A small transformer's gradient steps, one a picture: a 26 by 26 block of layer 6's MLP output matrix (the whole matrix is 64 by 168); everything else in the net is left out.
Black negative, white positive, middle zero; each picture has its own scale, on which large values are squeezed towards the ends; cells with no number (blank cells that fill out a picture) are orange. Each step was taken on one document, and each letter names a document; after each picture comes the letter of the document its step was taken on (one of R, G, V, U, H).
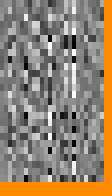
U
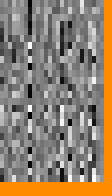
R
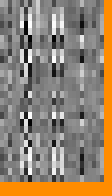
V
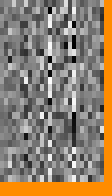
U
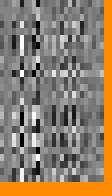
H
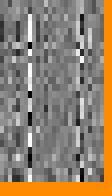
R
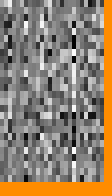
U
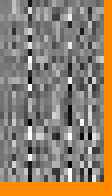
R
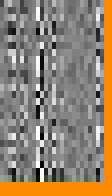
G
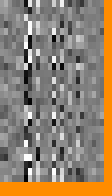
V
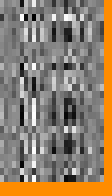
H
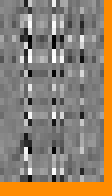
V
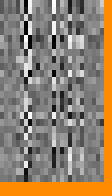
V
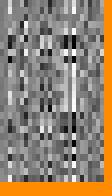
U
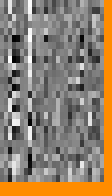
R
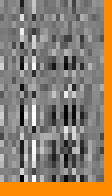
H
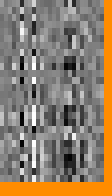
H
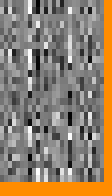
R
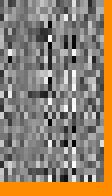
U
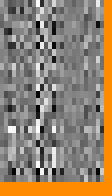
G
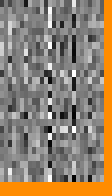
U
